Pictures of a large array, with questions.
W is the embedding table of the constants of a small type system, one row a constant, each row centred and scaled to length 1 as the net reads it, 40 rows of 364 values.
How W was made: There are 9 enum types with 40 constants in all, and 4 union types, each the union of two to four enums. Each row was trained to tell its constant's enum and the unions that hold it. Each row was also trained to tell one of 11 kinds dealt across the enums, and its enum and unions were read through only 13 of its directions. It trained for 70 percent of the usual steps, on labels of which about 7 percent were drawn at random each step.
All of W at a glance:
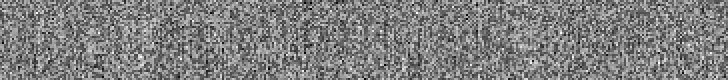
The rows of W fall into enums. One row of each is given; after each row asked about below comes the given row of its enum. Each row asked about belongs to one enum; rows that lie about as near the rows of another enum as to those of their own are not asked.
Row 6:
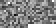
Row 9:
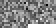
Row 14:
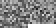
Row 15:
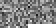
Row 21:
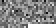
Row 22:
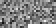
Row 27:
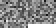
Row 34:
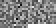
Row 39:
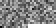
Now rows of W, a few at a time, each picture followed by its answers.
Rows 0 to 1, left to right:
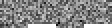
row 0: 9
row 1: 22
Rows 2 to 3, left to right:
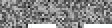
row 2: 14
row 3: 6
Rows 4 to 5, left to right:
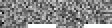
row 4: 9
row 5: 34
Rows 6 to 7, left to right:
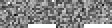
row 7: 21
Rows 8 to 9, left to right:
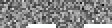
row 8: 6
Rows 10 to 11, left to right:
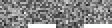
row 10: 27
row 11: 14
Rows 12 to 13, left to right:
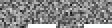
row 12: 6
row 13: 34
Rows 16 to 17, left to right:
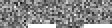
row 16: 15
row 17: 14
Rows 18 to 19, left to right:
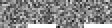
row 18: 34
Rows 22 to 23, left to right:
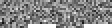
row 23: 15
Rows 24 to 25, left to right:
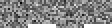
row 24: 15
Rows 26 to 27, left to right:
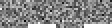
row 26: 21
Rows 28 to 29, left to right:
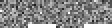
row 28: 27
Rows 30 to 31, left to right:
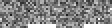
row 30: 15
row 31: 34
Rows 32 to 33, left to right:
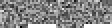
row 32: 6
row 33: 34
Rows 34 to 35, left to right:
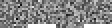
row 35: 9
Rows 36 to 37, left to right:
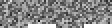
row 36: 21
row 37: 15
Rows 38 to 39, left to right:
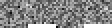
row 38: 6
